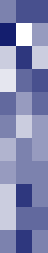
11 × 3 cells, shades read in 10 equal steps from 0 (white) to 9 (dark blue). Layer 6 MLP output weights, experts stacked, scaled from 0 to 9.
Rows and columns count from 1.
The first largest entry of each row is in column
2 1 2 3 1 1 2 2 2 2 2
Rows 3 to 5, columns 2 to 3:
8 2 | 6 7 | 4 6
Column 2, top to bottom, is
7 0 8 6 4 2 5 5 8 6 8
